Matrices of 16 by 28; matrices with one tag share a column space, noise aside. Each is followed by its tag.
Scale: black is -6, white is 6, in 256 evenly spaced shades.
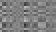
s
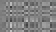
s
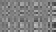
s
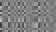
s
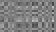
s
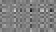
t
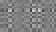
t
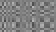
s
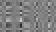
s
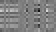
t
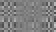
s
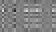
t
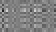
t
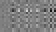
t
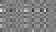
t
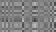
s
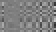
s
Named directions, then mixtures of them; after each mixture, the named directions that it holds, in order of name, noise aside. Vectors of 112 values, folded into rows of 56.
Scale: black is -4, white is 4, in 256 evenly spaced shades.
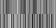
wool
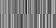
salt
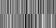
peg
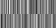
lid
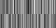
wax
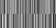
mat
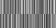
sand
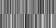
peg, sand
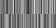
wax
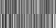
mat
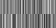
mat, sand, wax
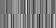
salt, wool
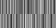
peg, sand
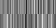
peg, salt, wax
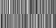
lid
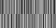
sand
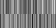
salt, wax, wool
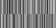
lid, sand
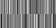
lid, mat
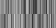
lid, wool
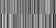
mat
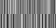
mat, salt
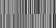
mat, salt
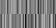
mat, peg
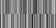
salt, wool
